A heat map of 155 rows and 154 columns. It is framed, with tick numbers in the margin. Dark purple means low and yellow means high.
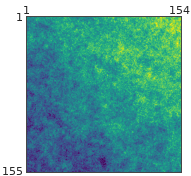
Ninth with the lowest average: bottom left. Slope: up to the top right. Mirror symmetry: none. Ninth with the highest average: top right.
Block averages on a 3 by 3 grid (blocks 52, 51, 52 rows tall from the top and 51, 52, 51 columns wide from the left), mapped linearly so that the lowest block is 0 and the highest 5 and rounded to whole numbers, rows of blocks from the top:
245
134
012
